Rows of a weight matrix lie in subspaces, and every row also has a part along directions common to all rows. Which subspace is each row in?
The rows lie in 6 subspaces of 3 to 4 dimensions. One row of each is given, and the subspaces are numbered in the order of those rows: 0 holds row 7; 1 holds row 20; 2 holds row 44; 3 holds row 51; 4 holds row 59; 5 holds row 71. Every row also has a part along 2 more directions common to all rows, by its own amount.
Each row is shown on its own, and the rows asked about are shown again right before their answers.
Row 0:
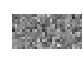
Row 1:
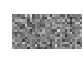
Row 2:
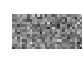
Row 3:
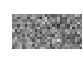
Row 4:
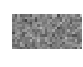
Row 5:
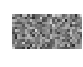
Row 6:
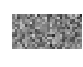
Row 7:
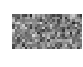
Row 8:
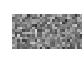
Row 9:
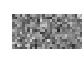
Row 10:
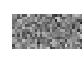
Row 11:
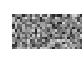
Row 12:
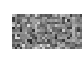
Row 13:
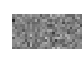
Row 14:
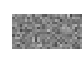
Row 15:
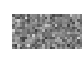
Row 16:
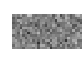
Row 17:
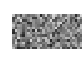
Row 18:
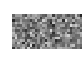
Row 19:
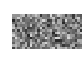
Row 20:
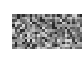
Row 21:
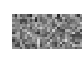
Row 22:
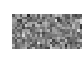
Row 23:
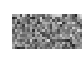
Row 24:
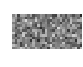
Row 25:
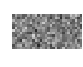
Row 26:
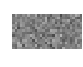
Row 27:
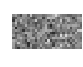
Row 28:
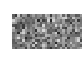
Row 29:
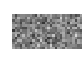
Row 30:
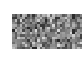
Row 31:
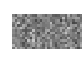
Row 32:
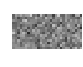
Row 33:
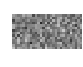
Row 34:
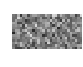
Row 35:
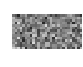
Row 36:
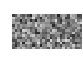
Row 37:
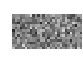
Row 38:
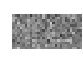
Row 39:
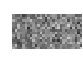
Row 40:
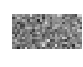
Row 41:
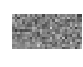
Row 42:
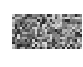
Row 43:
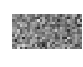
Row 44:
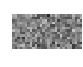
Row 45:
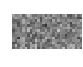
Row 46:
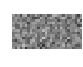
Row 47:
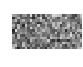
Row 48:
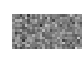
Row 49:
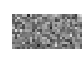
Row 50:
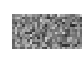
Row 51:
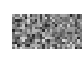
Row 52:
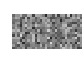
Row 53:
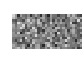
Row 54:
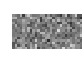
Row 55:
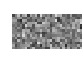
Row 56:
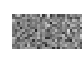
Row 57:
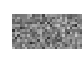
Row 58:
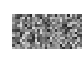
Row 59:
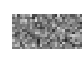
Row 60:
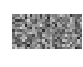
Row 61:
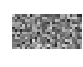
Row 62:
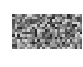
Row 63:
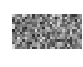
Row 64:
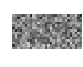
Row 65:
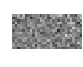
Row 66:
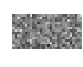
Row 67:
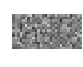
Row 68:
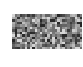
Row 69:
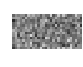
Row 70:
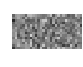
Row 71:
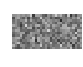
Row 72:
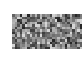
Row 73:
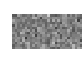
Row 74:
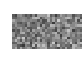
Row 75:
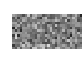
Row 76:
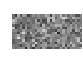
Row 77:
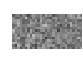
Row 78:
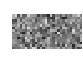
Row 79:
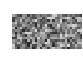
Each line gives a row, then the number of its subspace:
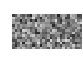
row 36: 4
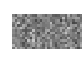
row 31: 5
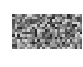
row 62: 0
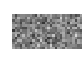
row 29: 0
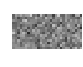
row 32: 4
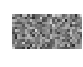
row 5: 1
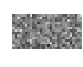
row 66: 5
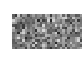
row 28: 2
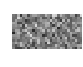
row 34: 4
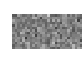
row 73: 2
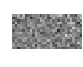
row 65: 3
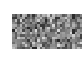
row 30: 2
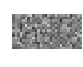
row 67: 5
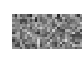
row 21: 4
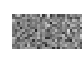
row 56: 1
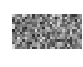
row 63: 0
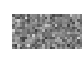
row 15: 3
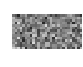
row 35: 3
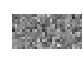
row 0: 2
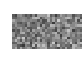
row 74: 2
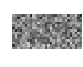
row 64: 5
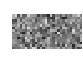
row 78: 2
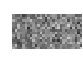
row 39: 0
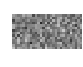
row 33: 0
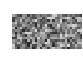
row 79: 1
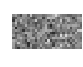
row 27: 1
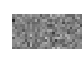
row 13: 1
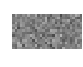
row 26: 0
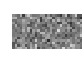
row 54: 3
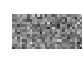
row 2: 0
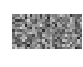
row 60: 3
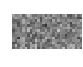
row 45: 3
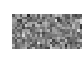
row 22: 4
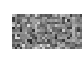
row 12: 5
